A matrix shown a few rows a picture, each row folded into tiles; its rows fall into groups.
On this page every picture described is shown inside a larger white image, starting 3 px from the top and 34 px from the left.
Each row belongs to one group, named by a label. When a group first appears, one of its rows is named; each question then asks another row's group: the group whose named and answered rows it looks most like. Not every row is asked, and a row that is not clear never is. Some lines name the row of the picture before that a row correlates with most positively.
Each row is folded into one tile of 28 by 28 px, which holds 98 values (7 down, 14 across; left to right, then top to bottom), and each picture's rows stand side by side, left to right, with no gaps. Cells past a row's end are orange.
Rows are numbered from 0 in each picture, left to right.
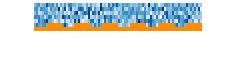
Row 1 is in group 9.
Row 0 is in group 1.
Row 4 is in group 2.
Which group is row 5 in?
1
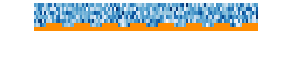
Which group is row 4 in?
1
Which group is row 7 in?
9
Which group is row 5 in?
9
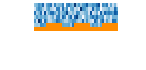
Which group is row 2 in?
9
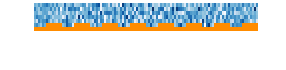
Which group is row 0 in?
1
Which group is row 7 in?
1
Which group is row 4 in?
2
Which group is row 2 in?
9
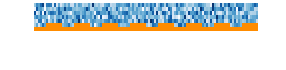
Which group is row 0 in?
9
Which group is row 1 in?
1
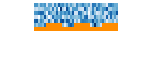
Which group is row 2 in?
2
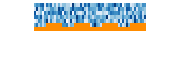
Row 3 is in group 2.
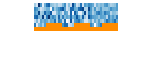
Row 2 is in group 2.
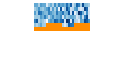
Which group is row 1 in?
9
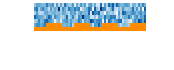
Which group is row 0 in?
1
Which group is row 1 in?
2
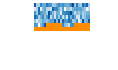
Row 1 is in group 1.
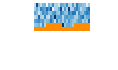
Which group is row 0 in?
2
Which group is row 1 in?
2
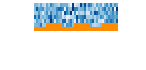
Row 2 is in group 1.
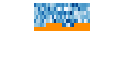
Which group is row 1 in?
1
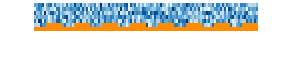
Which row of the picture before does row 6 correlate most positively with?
1
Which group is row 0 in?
9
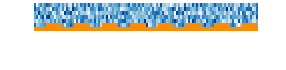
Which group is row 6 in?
1
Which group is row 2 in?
2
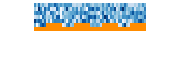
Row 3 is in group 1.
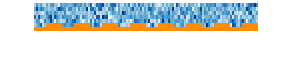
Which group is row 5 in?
2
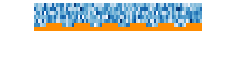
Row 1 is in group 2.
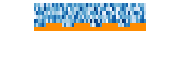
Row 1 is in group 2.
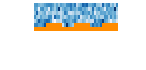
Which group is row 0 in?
1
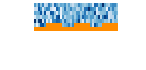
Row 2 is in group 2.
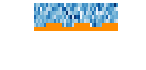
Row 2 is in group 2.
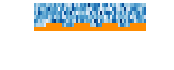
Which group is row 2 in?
9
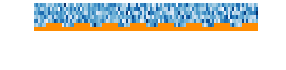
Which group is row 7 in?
9
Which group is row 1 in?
2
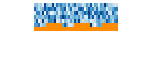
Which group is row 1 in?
9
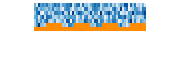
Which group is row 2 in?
9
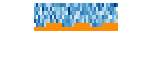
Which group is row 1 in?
2
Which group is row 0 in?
2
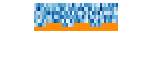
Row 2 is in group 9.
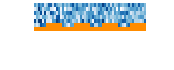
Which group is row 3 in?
1
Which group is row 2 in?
1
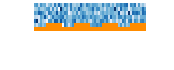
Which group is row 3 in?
9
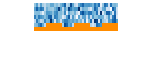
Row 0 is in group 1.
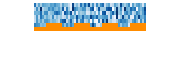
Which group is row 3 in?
2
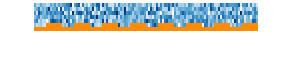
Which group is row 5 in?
2
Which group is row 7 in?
9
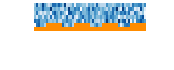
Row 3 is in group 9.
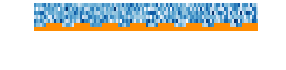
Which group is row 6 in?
9
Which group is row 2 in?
1
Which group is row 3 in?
1
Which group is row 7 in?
9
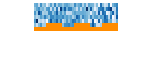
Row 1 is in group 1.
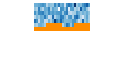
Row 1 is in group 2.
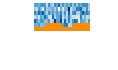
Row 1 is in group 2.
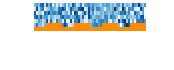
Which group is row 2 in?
1
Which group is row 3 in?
9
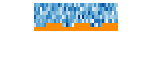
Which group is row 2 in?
1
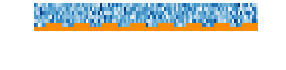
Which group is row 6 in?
1
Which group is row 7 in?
9
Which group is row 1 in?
9
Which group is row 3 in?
2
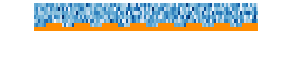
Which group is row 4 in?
2
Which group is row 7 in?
9
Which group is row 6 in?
9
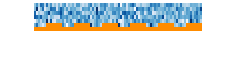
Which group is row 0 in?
9
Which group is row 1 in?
2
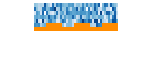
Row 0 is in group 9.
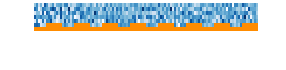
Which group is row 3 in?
1
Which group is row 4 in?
1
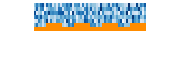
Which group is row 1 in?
9
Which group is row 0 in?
9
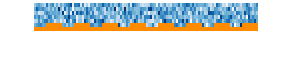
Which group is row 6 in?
2
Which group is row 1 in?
9
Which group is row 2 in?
1
